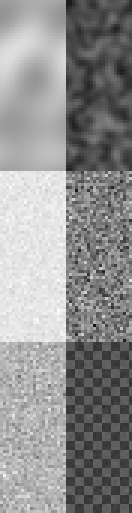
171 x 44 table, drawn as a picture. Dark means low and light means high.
The table splits into 3 rows of 2 panels. Panel 1,1: high, smooth. Panel 1,2: low, blotchy. Panel 2,1: very high, fine-grained, faint in contrast. Panel 2,2: middling, fine-grained, strong in contrast. Panel 3,1: high, fine-grained. Panel 3,2: low, checkered.
